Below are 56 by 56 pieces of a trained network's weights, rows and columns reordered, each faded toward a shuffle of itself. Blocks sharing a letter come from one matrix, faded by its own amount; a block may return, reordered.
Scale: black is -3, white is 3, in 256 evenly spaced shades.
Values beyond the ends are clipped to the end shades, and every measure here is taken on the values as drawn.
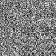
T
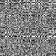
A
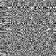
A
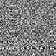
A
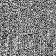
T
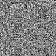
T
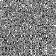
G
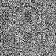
T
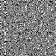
G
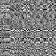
A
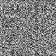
T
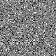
G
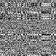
A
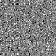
G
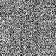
T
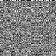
A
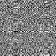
A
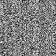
T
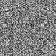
T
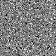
G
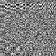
A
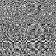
A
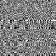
A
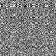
A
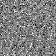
G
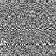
A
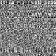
A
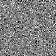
G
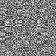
A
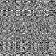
A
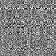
A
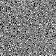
G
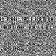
A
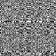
A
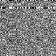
A
